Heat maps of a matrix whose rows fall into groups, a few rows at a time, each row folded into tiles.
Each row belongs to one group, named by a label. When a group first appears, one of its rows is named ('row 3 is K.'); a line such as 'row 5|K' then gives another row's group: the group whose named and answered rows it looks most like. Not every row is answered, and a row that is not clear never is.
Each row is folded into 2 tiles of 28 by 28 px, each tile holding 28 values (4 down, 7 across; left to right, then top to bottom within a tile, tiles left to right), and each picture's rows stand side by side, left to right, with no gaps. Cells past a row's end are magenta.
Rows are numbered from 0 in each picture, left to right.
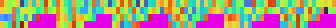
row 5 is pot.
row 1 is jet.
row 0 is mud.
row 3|mud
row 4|mud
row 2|mud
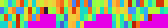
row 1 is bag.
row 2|mud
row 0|pot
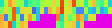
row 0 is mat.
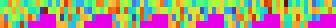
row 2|mud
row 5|bag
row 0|mat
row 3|mat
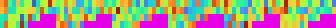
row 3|mud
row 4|mud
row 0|mud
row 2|mud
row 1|mat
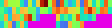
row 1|bag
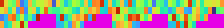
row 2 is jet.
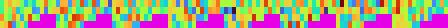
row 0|mat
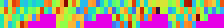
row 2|pot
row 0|mud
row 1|jet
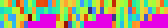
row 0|pot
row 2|mud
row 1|mat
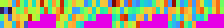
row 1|jet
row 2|mud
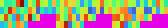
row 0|pot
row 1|mat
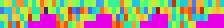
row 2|mat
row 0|pot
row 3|bag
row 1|mat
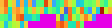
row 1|mat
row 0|bag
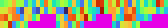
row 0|mat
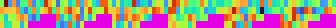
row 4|mat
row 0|bag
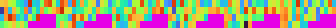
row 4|bag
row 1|jet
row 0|mud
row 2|bag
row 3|bag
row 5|jet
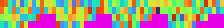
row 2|pot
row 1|bag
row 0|mud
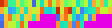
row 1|mud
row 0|mud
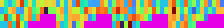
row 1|bag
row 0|pot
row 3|jet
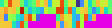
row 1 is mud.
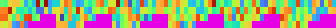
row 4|bag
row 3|mat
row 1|mat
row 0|mat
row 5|jet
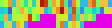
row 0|pot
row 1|jet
